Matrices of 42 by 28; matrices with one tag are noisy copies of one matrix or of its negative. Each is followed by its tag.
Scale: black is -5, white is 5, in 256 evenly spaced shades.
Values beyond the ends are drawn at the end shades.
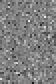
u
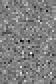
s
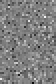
u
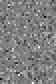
u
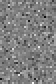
u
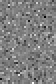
u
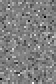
u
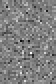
s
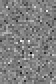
s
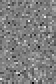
u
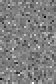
u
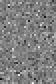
u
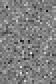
s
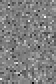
u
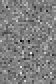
s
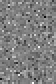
u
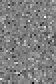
u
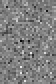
s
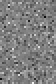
u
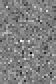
s
